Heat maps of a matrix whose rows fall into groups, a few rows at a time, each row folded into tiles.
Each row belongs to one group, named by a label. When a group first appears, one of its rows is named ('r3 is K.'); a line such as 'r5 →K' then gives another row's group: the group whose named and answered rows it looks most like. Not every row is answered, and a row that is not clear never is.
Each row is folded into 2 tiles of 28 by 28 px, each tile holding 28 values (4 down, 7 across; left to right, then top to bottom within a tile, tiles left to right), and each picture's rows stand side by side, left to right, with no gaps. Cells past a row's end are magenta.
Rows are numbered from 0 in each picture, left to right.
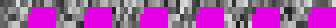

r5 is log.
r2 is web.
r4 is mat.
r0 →log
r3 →mat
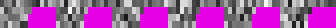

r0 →log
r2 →log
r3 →mat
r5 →mat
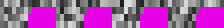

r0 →log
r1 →log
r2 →mat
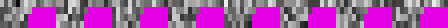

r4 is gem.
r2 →web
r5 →log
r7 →web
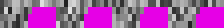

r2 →mat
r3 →log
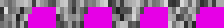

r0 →web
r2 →log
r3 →log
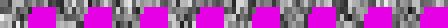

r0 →mat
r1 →log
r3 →mat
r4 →mat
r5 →gem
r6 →log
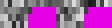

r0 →mat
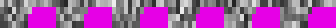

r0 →gem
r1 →log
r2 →gem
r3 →mat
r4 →mat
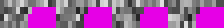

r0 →web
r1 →gem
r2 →gem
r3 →mat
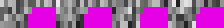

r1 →gem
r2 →web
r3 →mat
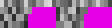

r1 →web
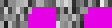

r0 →web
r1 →gem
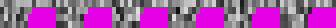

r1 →gem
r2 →log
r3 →web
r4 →gem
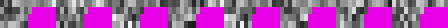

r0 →log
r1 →web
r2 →mat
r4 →mat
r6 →web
